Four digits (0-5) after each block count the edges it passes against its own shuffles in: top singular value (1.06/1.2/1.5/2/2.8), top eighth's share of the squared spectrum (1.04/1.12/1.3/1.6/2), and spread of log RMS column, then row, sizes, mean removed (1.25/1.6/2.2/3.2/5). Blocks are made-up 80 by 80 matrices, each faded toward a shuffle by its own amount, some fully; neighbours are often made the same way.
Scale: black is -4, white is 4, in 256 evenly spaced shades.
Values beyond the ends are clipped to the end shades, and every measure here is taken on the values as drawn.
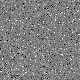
0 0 0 0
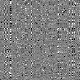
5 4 3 2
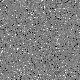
1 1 0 0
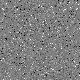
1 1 0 0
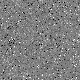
1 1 0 0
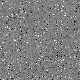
3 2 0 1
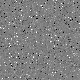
1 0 0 0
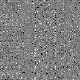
4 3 2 1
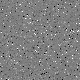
1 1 0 0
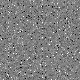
3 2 1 0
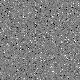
2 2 0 0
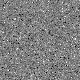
0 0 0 0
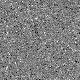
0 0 0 0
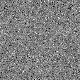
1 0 0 1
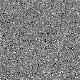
1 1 0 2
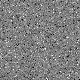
0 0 0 0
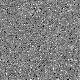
0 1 0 0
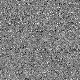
1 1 0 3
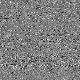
1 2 0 3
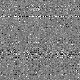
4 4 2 3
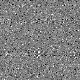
3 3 0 2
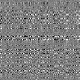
4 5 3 4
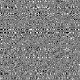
4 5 2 3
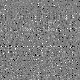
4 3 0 2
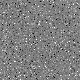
2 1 0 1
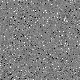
2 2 0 1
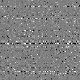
4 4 1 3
